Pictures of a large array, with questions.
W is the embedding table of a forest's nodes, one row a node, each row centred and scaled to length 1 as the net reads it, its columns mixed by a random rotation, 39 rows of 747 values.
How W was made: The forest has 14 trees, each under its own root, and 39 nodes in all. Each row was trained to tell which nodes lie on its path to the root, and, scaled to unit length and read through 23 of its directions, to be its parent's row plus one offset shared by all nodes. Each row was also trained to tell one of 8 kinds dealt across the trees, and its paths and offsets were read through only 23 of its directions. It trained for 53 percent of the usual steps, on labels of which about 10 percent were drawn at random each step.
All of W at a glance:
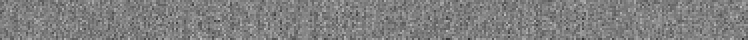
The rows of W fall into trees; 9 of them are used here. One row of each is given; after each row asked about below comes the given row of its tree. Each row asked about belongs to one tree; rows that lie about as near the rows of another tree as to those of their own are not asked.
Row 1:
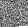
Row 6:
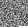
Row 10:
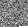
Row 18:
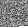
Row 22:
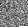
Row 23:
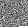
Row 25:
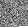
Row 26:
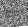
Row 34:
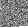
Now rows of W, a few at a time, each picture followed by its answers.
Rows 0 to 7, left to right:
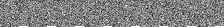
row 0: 34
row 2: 1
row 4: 25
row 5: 10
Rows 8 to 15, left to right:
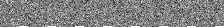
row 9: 1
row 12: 26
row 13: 18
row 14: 26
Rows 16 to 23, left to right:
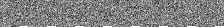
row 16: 18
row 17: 10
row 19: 18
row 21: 23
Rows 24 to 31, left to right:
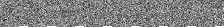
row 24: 25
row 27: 23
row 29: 22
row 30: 6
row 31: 1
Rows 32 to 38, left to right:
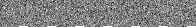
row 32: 1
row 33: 10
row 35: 26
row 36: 6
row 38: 18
